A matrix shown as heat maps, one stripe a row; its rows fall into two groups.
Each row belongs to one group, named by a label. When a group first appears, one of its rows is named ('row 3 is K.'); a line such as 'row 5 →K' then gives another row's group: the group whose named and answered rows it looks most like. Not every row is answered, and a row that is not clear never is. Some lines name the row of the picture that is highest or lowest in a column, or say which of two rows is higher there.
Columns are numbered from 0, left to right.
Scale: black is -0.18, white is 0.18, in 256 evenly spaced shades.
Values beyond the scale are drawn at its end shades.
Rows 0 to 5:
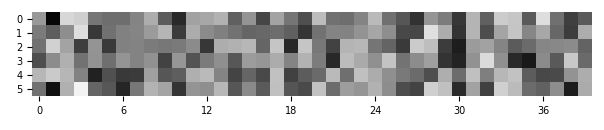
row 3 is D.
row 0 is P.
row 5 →P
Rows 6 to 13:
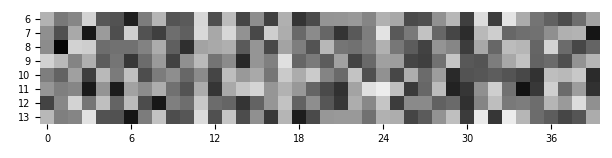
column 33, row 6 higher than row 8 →Yes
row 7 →D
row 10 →D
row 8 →P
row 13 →P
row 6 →P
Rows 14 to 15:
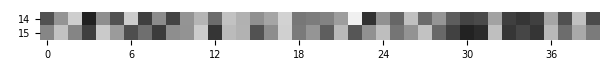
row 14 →D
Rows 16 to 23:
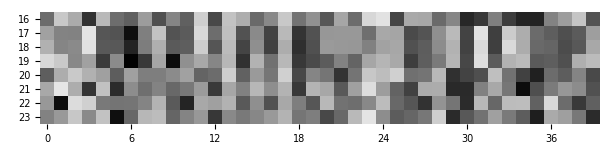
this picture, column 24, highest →16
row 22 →P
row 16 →D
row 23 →D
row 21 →D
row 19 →P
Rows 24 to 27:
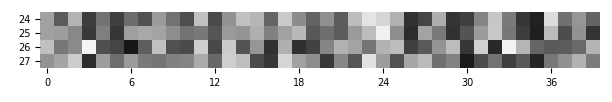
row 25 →D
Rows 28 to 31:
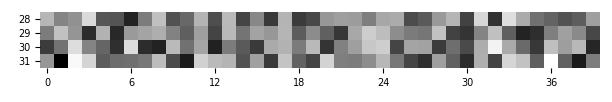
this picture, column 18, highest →30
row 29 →D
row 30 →D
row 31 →P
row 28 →P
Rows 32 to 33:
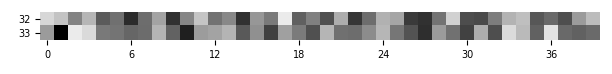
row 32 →P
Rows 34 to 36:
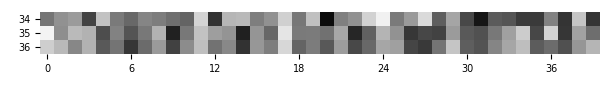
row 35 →P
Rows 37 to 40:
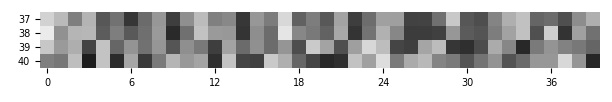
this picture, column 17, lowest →39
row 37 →P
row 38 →P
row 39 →D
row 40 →D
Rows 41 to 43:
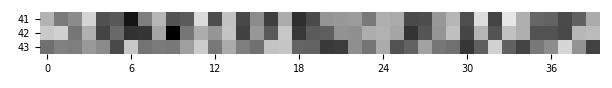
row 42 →P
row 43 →D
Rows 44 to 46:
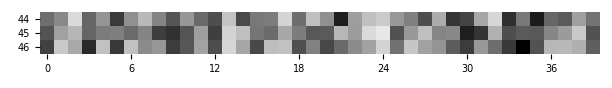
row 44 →D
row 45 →D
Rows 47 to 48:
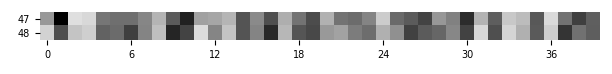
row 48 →P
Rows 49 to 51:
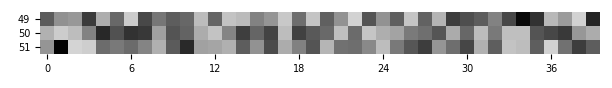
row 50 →P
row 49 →D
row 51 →P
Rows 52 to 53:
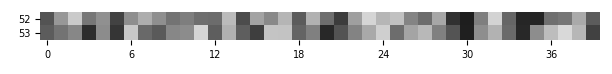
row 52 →D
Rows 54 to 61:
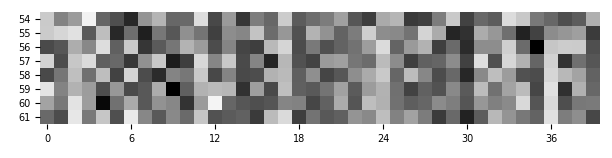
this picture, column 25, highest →54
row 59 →P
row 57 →P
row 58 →D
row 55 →D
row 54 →P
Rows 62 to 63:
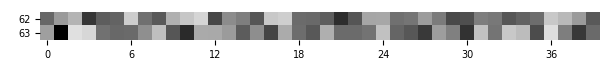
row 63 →P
